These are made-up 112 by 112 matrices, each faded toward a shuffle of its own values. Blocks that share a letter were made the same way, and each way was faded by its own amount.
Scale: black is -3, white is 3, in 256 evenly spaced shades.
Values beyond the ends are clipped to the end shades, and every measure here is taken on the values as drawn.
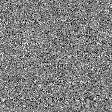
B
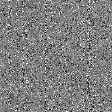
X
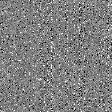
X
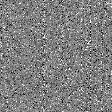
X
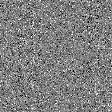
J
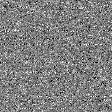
B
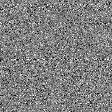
B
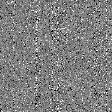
X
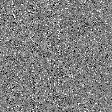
J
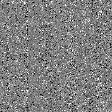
X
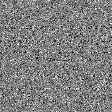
B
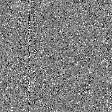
X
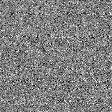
B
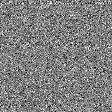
B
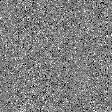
J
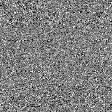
B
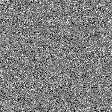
B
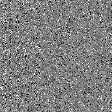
X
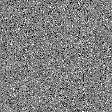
J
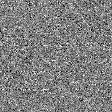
B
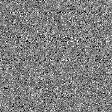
B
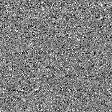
B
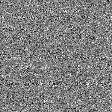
B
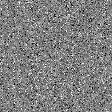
J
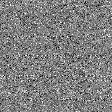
B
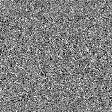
B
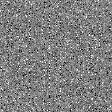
J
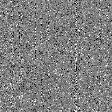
X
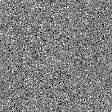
J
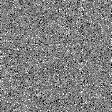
J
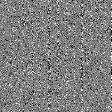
X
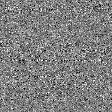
B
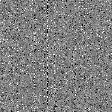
X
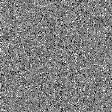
J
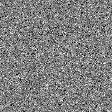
B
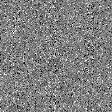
J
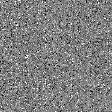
J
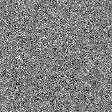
J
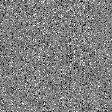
X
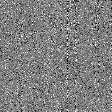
X
